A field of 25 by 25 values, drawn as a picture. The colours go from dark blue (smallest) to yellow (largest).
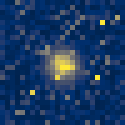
Histogram: skewed, a long tail of high values. Stripes: none. Average level on the scale: 10%. Bumps: one, in the centre. Ninth with the highest average: centre. Slope: none.
